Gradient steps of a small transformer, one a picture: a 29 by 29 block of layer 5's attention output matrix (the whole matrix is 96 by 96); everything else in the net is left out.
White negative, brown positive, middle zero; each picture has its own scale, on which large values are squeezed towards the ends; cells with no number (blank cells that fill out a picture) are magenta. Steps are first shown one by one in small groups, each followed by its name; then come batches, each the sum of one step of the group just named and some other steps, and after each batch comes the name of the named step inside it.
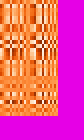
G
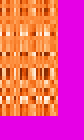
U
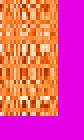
U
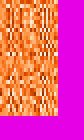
G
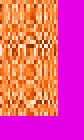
G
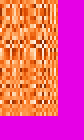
G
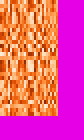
G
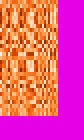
G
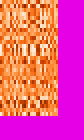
G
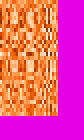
G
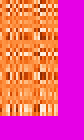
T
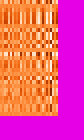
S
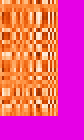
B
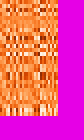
T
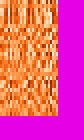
S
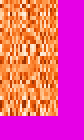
T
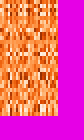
T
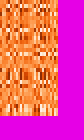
T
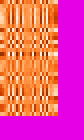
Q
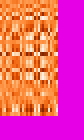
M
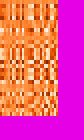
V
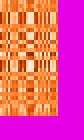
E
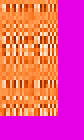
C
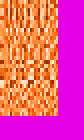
V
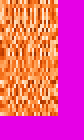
Q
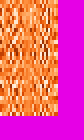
Q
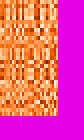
V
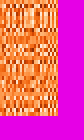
C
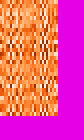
Q
